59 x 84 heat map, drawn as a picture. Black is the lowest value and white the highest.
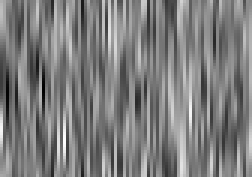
The middle left is the ninth with the lowest average. The values follow a bell shape. Streaks run downward. There is no overall slope.
